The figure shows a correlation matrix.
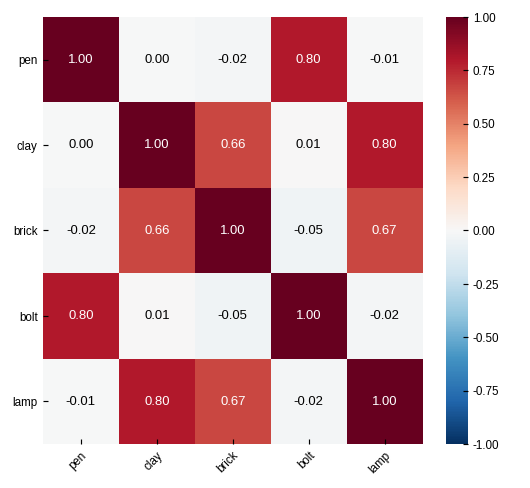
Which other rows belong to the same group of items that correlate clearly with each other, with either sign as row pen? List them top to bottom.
bolt
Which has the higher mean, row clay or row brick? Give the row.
clay
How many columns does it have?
5
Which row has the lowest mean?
bolt
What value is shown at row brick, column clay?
0.66
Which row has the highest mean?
clay
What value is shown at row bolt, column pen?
0.80
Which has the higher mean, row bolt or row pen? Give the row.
pen
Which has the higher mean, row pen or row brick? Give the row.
brick
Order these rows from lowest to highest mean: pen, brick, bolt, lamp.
bolt, pen, brick, lamp
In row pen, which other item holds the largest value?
bolt
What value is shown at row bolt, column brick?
-0.05
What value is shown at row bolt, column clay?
0.01
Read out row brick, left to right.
-0.02 0.66 1.00 -0.05 0.67
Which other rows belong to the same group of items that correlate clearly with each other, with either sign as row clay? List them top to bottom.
brick, lamp
